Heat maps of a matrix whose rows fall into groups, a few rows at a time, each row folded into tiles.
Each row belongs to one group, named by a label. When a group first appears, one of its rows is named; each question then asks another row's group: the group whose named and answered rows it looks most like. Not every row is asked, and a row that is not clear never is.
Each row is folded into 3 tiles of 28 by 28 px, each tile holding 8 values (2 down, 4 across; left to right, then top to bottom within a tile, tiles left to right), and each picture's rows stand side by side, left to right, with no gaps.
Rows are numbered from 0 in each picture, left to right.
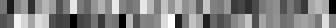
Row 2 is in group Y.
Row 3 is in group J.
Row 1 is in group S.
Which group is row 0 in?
J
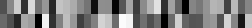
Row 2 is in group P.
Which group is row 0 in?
S
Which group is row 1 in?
J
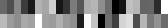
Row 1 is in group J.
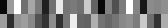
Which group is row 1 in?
P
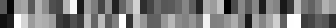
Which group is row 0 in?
J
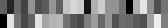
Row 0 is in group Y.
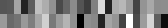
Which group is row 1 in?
S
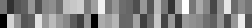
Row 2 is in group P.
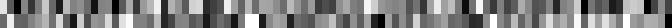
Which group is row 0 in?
P
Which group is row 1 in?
J
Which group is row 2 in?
S
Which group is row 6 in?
J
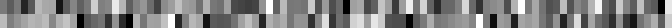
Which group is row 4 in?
J
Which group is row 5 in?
P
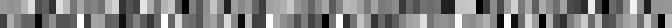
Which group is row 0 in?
S
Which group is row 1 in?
S
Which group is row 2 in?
P
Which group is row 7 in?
P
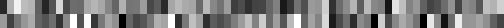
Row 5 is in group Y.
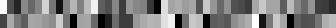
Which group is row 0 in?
P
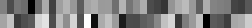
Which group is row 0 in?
J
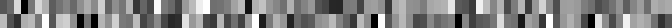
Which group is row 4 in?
S
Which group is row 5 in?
S
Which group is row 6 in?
S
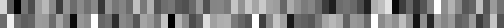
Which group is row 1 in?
P
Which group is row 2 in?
Y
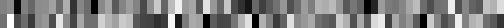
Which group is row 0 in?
P
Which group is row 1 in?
J
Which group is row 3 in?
Y
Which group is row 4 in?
J
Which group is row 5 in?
Y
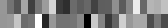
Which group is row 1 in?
Y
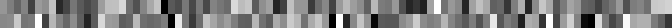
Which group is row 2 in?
Y
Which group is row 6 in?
S
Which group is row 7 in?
Y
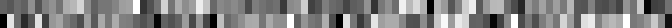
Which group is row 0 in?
Y
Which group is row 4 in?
Y
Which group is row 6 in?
P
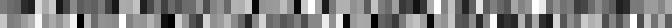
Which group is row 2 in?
Y
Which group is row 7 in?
J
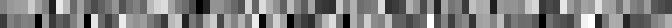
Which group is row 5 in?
P
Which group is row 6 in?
S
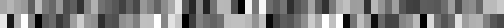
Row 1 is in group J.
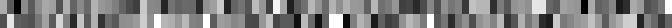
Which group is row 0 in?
P
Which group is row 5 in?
P
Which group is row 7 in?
J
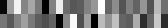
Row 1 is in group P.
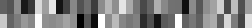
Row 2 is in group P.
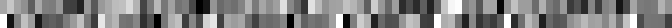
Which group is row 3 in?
S
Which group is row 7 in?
J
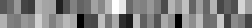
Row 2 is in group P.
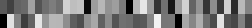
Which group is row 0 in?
Y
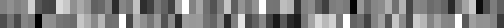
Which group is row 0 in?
S
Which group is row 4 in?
P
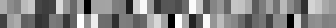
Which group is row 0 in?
S
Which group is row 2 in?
Y
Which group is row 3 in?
S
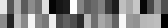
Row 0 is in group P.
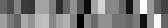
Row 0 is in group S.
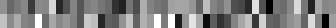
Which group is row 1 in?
J
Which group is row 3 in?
P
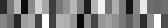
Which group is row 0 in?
S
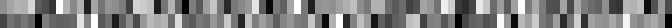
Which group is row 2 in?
P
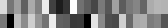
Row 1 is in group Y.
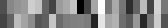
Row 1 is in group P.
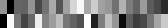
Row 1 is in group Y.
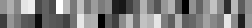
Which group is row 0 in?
S
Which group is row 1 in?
J
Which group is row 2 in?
P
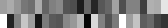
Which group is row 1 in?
Y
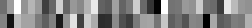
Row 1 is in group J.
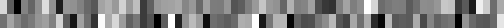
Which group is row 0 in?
P
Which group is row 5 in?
S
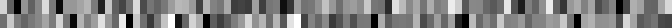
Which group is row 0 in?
P
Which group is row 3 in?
J
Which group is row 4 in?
S
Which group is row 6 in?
P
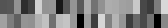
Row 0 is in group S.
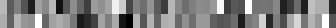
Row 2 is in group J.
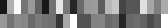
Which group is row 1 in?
S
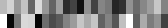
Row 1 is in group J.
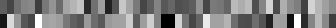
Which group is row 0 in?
Y
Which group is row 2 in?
Y
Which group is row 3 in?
S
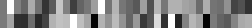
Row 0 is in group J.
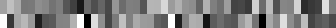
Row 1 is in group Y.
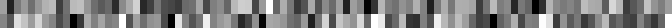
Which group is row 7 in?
S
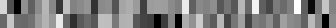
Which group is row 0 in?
P
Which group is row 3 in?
P
